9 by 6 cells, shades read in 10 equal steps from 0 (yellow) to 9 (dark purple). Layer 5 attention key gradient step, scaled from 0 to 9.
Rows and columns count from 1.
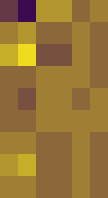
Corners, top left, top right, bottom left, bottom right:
7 4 4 5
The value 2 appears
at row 3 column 1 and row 8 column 2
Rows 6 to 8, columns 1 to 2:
5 5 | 4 4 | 3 2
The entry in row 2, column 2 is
3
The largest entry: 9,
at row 1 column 2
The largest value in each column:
7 9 6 6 5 5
